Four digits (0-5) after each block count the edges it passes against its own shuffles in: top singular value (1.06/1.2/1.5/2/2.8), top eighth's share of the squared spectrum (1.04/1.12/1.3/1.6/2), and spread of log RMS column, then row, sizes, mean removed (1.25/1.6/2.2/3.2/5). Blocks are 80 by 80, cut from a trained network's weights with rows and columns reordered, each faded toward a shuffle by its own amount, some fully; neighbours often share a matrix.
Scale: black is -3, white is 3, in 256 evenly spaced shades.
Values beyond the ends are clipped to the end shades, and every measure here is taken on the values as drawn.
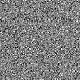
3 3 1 2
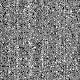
3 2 0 2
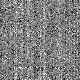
3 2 0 2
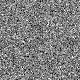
0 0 0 0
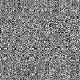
4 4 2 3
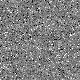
0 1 0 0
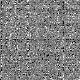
3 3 3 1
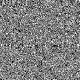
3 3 0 1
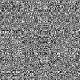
4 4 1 3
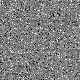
0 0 0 0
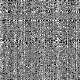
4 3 1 3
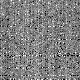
3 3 0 3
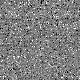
1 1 1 0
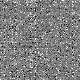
2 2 2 0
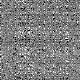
3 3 3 0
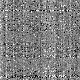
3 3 0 3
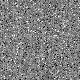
0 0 1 0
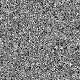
2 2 0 0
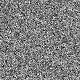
1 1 0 0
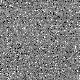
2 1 1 0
